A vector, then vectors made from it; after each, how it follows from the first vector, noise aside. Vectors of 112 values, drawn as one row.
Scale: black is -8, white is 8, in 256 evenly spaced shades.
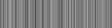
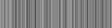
sign-scrambled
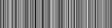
scaled up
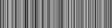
scaled up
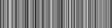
scaled up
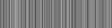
sign-scrambled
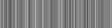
negated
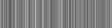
negated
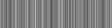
negated
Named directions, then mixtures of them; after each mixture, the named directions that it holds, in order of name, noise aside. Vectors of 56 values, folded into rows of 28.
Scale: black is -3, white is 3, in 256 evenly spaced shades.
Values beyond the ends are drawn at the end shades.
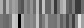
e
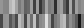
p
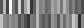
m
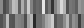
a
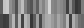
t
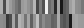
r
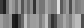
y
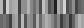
a, e, r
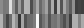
e, m, r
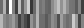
m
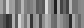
p, r, t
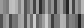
p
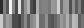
m, y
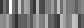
m, p, y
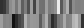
y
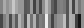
p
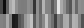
a, y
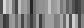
m, t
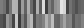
a, e, r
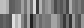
r, t, y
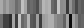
a, r, t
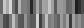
e, m, t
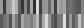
e, p, y
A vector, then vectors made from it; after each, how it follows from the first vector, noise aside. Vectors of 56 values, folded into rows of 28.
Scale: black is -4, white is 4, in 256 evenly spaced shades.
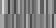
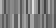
wrapped around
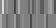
partly zeroed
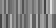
wrapped around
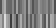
wrapped around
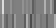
partly zeroed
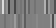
partly zeroed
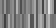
wrapped around
